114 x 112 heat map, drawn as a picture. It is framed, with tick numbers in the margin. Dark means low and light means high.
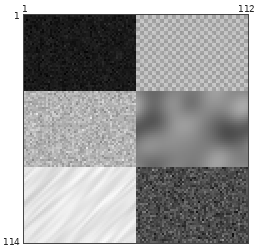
The table splits into 3 rows of 2 panels. Panel 1,1: very low, fine-grained, faint in contrast. Panel 1,2: high, checkered. Panel 2,1: high, fine-grained. Panel 2,2: middling, smooth. Panel 3,1: very high, slanting up to the right, faint in contrast. Panel 3,2: low, fine-grained.
